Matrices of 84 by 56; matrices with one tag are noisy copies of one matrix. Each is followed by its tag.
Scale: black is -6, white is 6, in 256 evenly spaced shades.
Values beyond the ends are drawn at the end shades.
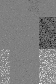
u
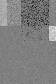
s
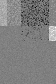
s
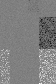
u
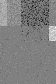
s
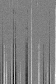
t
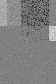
s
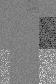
u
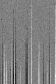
t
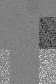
u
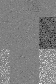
u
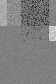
s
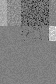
s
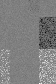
u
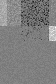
s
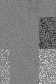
u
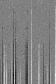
t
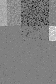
s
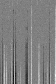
t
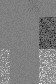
u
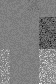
u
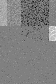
s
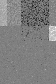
s
